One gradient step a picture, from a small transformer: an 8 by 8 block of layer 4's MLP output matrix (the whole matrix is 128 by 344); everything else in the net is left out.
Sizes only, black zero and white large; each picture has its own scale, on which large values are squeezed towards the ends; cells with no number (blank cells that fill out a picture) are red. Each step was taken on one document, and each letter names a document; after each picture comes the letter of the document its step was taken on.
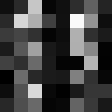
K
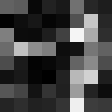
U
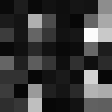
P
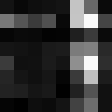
U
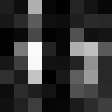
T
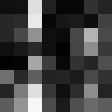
T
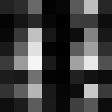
T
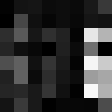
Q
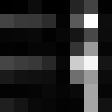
U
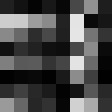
U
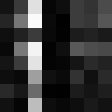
K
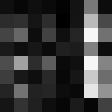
Q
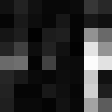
Q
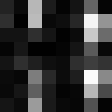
P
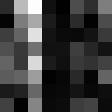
K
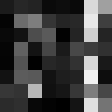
P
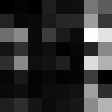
Q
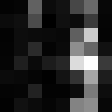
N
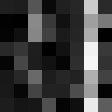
P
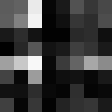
K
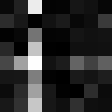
K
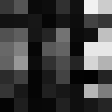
Q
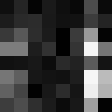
Q
